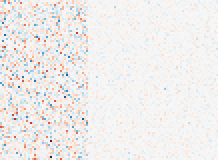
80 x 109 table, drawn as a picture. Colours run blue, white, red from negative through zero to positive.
Seam: vertical, 40% of the way across, the right part calmer. Average level on the scale: 50%. Stripes: none. Grain: fine.
